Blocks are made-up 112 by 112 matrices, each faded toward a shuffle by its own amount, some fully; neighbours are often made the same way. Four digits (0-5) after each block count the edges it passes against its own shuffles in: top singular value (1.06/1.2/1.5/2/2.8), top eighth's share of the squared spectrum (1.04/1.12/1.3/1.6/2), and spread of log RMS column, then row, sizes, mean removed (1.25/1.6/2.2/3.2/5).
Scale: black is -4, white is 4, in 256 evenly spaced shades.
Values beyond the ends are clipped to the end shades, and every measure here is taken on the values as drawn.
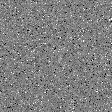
0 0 0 0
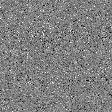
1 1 0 2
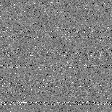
2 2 0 3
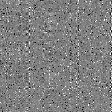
4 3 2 1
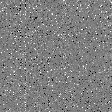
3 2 1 0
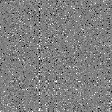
4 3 2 1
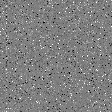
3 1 0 0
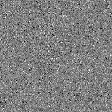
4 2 1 1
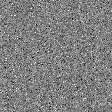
3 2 0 0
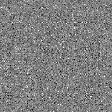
4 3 1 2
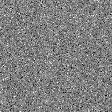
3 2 0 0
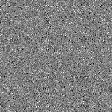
4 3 1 2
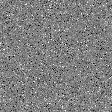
2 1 0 0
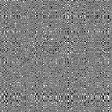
5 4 3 3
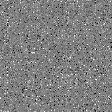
4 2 1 1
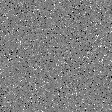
0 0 0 0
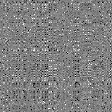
5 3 3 2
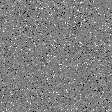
0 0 0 0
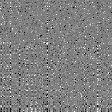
5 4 2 2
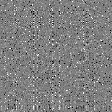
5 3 2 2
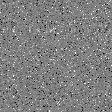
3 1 0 0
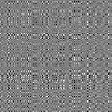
5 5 4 4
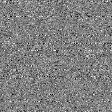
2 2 0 3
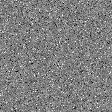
0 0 0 0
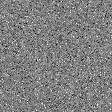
0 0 0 0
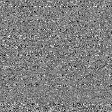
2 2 0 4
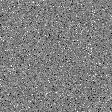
0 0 0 0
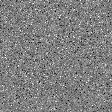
0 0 0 1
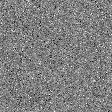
0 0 0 0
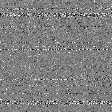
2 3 0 4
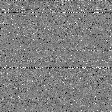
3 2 0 3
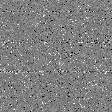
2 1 0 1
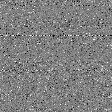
2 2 0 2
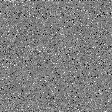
1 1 0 2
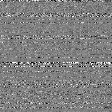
3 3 0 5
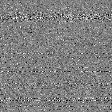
2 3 0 4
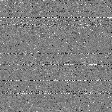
3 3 0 3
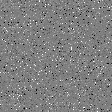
2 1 0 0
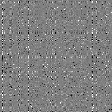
5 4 3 2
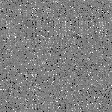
4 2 1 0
